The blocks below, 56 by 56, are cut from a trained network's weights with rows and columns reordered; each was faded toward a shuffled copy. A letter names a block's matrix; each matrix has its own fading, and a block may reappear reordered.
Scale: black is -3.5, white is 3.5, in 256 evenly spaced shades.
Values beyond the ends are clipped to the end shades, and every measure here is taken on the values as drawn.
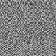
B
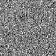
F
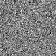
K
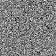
K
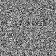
K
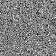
F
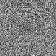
F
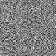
B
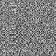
B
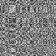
B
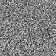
K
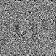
F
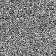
K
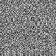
F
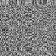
B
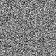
K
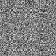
B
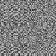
B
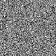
F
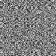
B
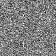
K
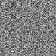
B
